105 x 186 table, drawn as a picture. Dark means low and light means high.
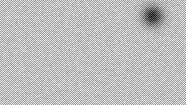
Dips: one, in the top right. Odd rows or columns: none. Slope: none. Grain: checkered. Ninth with the lowest average: top right.
